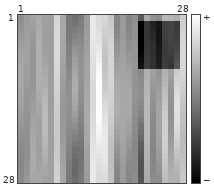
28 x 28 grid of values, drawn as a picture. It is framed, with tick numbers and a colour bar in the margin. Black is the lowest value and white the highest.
Grain: streaks running down. Ninth with the highest average: centre. Odd patch: lower, in the top right. Ninth with the lowest average: top right. Roughest part: top right.
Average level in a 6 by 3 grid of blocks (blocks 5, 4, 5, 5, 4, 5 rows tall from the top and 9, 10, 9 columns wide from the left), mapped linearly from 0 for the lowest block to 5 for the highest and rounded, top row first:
4 4 1 / 4 5 0 / 4 5 4 / 4 5 4 / 4 5 4 / 4 4 4
